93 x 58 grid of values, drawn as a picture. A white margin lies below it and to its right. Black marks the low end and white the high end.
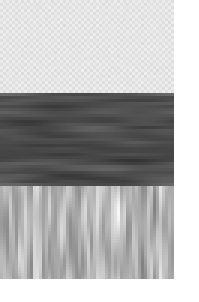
The table splits into 3 rows of 1 panel. Panel 1,1: very high, checkered, faint in contrast. Panel 2,1: low, streaked across, faint in contrast. Panel 3,1: high, streaked downward.
